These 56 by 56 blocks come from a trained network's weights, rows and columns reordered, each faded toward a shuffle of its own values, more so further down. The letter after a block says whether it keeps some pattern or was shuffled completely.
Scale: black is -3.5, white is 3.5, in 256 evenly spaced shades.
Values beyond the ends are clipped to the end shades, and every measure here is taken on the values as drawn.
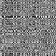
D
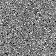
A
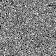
A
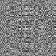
D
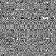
D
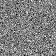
A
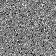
A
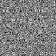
D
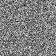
A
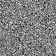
A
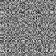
D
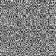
D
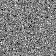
A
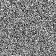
A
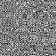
D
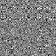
D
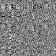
D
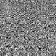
D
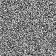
A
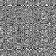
D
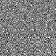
D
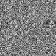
D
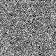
A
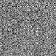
D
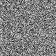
A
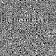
D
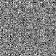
D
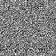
D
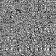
D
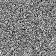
A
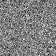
A
